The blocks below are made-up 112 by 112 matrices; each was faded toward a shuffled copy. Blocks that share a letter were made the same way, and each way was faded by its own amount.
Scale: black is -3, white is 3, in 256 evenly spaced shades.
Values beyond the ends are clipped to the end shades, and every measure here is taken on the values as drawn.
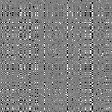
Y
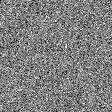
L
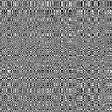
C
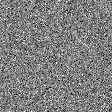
L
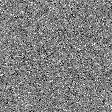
L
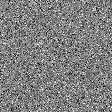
L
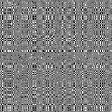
C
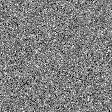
L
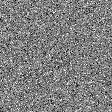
L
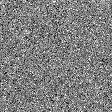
L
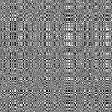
C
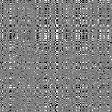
Y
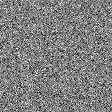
L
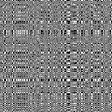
C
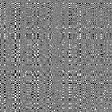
Y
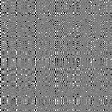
Y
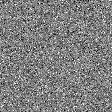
L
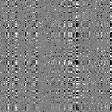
Y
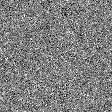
L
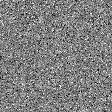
L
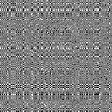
C
